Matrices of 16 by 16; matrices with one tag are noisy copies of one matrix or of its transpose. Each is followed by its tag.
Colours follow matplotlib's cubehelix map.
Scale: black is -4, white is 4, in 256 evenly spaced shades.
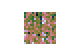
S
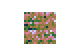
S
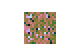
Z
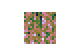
S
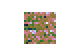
S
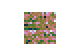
S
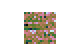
S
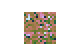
Z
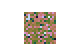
Z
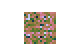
Z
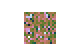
Z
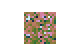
Z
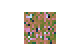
Z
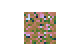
Z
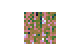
S
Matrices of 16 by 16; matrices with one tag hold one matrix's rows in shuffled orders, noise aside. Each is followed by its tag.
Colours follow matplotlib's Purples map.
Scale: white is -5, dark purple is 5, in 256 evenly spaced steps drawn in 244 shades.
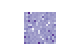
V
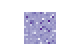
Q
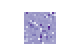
Q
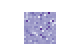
Q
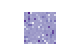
V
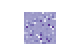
Q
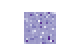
Q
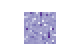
Q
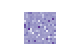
V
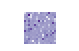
V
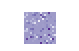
Q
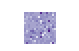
Q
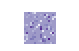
Q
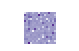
V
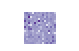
V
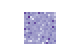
V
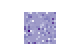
V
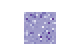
Q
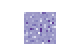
Q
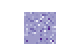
Q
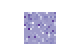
V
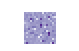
Q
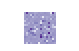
Q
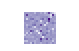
Q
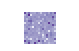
V
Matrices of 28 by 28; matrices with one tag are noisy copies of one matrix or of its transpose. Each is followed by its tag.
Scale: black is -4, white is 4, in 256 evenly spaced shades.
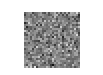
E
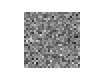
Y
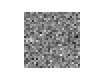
Y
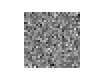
E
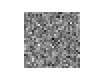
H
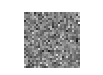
E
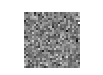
E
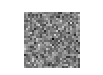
H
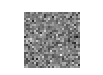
Y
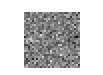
Y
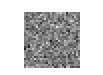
H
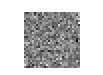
E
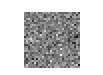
Y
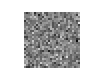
E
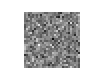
H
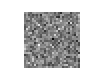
H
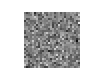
E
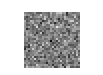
H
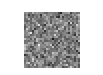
H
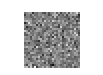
E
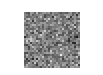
Y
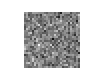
H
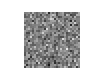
Y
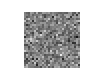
Y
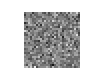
E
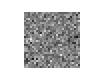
Y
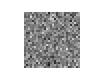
Y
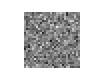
H
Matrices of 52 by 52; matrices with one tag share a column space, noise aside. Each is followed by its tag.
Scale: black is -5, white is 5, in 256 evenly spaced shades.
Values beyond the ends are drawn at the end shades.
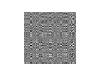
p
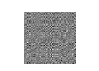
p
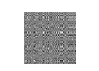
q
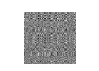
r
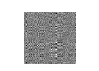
p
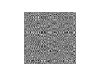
q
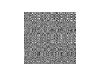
r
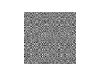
p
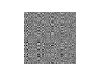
p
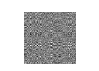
p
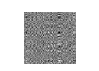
q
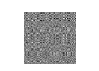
r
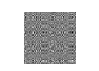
q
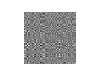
p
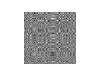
r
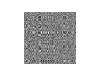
q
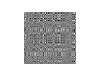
r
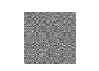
p
